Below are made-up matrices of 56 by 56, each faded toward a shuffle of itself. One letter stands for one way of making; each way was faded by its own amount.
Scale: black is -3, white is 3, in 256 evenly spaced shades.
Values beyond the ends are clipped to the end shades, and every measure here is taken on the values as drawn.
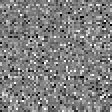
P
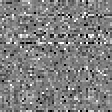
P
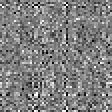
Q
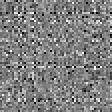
Q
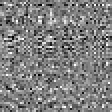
Q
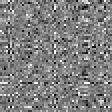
Q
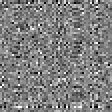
Q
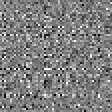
Q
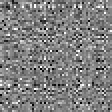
Q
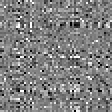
Q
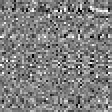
Q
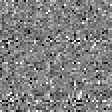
P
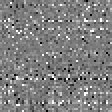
P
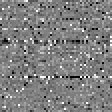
P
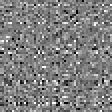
Q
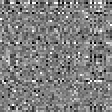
Q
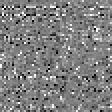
P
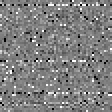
P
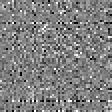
Q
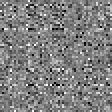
Q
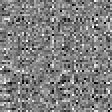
Q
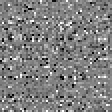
P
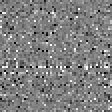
P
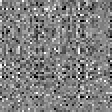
Q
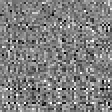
Q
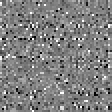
P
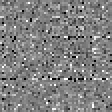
P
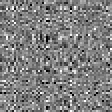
Q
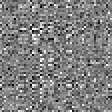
Q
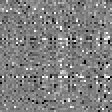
P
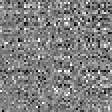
Q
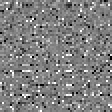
P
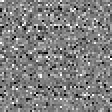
P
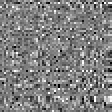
Q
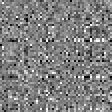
Q
